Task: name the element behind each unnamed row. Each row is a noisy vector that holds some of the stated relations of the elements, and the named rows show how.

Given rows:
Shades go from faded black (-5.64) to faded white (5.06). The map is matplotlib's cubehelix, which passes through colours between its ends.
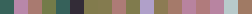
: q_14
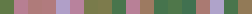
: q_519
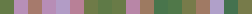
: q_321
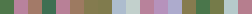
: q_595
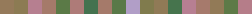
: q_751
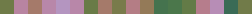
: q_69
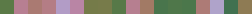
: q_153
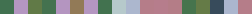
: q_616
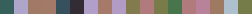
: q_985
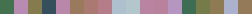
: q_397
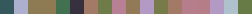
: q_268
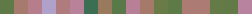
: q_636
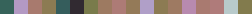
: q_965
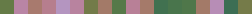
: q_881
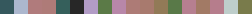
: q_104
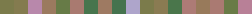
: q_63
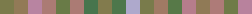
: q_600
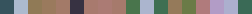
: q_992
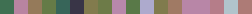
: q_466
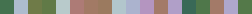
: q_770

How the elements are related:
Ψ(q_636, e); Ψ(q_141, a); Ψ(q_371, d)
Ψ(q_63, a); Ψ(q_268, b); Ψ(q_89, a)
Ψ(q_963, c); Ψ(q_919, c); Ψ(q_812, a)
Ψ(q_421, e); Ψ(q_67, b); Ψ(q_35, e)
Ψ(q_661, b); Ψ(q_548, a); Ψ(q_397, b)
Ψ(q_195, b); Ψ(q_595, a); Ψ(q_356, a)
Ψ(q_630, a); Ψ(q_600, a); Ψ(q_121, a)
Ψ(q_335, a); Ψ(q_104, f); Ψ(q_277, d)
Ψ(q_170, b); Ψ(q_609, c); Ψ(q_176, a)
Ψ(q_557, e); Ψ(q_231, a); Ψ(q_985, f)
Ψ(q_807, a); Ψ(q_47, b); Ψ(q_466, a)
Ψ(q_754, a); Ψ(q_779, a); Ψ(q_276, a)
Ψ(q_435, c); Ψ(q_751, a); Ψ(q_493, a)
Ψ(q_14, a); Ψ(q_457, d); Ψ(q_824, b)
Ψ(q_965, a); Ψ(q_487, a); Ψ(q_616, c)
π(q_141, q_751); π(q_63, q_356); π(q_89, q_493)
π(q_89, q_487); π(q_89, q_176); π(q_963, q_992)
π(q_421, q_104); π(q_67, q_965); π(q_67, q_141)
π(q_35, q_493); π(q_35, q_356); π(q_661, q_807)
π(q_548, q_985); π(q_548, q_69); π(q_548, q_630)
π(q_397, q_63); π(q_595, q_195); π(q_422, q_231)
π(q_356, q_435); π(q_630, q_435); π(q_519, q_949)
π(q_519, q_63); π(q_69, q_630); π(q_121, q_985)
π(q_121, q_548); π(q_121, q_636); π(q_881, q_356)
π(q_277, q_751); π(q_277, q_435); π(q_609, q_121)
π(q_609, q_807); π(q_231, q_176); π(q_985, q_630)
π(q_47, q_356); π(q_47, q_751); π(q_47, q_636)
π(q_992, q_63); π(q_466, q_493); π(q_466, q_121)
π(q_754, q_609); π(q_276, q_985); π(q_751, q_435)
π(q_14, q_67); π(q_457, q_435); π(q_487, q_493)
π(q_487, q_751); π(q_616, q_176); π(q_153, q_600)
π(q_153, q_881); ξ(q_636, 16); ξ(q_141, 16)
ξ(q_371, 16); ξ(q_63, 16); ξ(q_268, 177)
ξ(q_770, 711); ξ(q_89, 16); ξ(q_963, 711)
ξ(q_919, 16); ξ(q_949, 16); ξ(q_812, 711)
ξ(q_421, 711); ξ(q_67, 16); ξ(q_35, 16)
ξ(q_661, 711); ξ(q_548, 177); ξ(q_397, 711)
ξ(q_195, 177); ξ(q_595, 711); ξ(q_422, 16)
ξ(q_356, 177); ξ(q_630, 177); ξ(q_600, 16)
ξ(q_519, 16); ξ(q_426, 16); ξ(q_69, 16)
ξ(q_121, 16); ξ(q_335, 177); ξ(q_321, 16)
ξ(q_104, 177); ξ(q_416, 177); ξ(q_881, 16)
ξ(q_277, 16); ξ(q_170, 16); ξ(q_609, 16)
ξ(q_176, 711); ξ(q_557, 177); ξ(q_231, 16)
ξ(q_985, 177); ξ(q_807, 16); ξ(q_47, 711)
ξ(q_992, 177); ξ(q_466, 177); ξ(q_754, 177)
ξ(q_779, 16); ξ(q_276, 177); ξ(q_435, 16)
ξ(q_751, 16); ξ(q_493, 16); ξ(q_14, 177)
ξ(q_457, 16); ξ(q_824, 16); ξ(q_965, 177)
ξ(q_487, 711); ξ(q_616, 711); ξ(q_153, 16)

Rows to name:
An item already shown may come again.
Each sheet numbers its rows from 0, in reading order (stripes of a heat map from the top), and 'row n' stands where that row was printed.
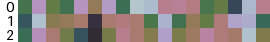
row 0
q_616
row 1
q_992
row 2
q_356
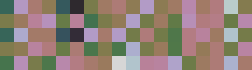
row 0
q_965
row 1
q_807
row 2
q_985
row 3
q_600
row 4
q_661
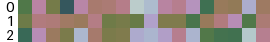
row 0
q_47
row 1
q_67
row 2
q_421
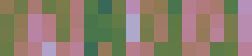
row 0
q_89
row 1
q_779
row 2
q_779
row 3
q_636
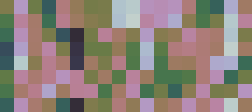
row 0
q_176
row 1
q_595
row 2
q_356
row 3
q_557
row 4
q_416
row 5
q_881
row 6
q_609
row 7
q_335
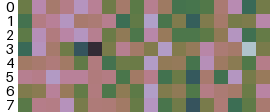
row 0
q_881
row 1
q_919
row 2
q_949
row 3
q_356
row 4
q_493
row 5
q_371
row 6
q_141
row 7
q_435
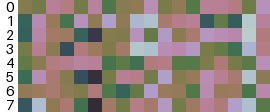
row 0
q_121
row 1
q_963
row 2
q_754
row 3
q_487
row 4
q_35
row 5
q_630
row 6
q_231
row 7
q_195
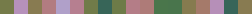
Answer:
q_422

